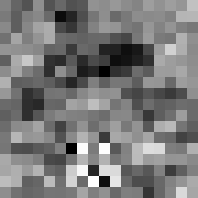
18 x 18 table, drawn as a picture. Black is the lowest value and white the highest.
The ninth with the lowest average is the top middle. There are no regular stripes. On average the colour sits 50% of the way up the scale. Values change most from cell to cell in the bottom middle. An odd patch, rougher than its surroundings, sits in the bottom middle. No row or column stands out. The values follow a bell shape.
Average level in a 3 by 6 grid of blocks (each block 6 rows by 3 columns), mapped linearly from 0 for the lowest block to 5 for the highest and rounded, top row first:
320025
212213
425433
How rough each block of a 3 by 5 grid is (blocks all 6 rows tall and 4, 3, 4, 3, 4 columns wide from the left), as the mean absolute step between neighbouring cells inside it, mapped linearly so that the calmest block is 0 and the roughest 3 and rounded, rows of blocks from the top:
0 1 0 0 0 | 0 0 0 0 0 | 0 1 3 0 1
